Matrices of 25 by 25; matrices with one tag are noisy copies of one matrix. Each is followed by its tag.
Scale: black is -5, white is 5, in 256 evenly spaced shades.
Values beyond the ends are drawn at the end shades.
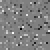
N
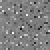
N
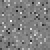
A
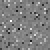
A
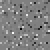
N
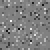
A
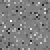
A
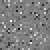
A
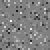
A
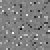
N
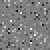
A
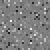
A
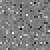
N
